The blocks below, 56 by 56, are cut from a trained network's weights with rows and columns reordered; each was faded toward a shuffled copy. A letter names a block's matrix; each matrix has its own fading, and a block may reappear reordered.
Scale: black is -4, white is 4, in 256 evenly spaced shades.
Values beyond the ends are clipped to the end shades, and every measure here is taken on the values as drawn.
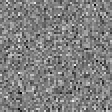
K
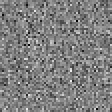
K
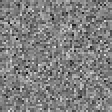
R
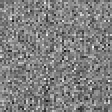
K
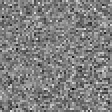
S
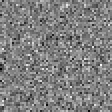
K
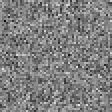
R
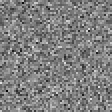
R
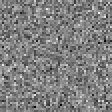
K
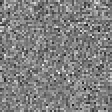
R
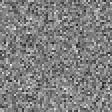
S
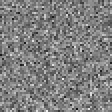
R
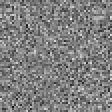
S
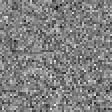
R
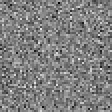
R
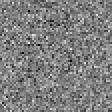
R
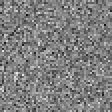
R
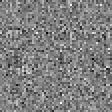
K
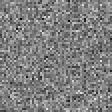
S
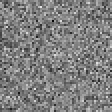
S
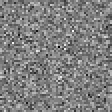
R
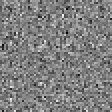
K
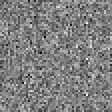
R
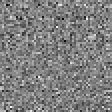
K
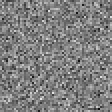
S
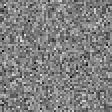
R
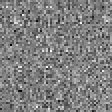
K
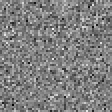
R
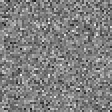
R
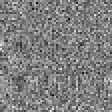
S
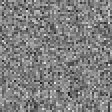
S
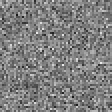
R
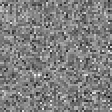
K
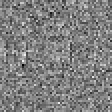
S
